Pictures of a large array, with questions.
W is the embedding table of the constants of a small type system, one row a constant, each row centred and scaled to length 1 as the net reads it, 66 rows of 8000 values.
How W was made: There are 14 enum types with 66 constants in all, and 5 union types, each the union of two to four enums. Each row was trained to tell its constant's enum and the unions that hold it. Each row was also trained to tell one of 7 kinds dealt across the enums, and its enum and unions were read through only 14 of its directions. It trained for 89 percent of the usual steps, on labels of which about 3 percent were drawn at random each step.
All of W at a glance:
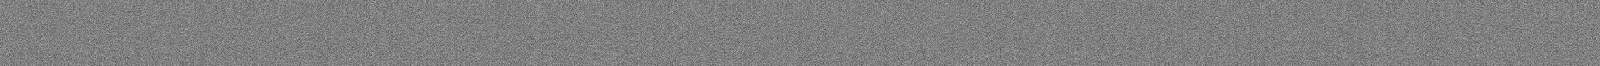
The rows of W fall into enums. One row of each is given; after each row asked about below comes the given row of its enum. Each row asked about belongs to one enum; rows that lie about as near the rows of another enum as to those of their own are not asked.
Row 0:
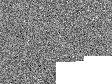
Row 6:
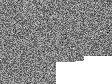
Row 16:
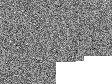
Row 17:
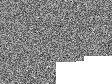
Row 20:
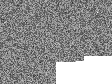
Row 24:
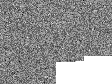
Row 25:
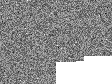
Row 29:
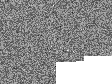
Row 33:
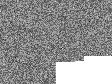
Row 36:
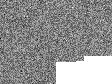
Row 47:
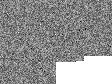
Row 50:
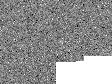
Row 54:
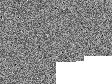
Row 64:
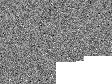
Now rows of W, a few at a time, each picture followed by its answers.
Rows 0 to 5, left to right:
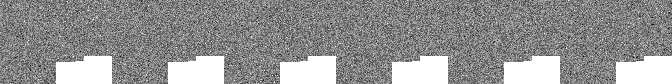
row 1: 16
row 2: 64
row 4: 24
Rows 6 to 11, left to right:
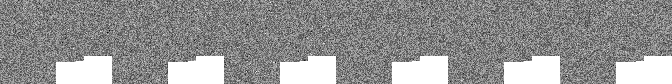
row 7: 16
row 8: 24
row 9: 20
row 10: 16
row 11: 17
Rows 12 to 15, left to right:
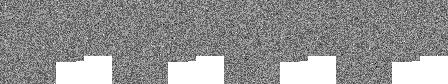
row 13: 17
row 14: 6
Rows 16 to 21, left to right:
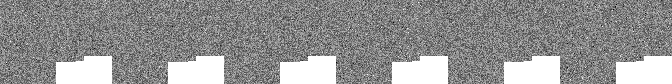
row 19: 6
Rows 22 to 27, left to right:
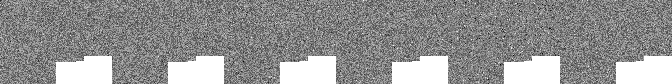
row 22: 33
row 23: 20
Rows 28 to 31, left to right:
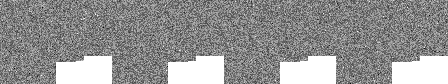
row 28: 16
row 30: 20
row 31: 50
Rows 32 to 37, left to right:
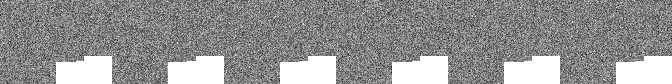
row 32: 24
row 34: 47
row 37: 47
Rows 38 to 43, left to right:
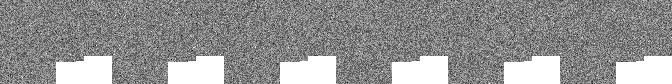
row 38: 25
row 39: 25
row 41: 33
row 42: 6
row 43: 17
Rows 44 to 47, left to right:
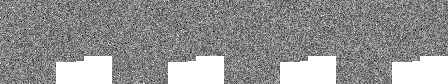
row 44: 25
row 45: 64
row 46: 24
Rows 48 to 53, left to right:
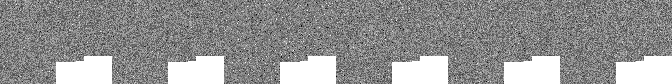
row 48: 33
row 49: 25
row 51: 64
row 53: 16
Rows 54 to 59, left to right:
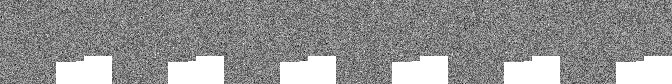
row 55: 25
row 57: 29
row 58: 24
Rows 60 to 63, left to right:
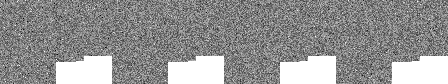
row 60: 29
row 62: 47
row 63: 6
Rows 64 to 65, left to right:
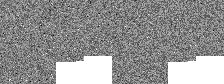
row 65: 47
